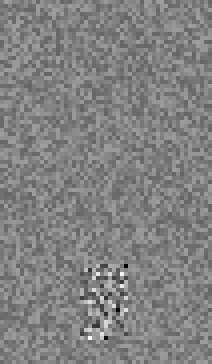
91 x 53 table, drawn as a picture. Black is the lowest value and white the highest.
In the bottom middle lies a patch that is rougher than the rest. Values change most from cell to cell in the bottom middle. There is no overall slope. No row or column stands out. There are no regular stripes. The distribution is heavy-tailed on both sides.
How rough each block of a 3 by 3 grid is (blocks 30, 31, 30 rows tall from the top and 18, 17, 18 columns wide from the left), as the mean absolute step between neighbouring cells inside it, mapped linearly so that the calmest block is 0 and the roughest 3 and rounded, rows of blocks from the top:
0 0 0 | 0 0 0 | 0 3 0
